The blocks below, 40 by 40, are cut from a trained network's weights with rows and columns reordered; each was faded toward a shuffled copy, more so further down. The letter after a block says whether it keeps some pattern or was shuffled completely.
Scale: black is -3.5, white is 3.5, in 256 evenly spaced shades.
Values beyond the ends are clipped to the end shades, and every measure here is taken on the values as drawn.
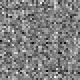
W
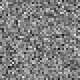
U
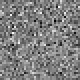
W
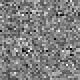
W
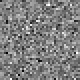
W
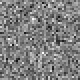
W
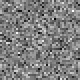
W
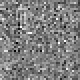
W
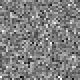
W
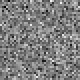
U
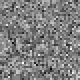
W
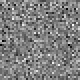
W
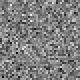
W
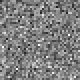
U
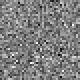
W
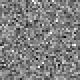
U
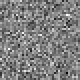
U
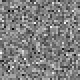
U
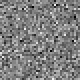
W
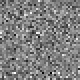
W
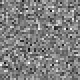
U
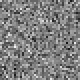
U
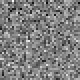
U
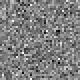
U
